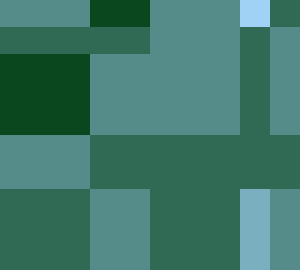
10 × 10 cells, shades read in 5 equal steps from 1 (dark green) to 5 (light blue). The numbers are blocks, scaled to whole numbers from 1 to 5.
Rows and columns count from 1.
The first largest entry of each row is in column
9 6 4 4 4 1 1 9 9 9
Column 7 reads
3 3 3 3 3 2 2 2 2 2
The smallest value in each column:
1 1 1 1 1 2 2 2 2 2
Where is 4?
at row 8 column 9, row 9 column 9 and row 10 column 9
